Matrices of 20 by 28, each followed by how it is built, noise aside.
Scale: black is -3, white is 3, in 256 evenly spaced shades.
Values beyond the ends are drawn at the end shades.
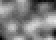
smooth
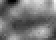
smooth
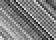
Toeplitz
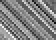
Toeplitz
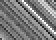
Toeplitz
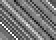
Toeplitz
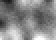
smooth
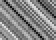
Toeplitz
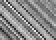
Toeplitz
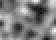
smooth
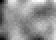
smooth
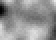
smooth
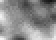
smooth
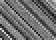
Toeplitz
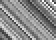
Toeplitz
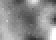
smooth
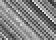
Toeplitz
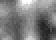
smooth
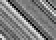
Toeplitz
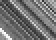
Toeplitz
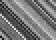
Toeplitz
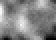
smooth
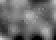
smooth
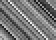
Toeplitz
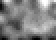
smooth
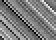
Toeplitz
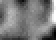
smooth
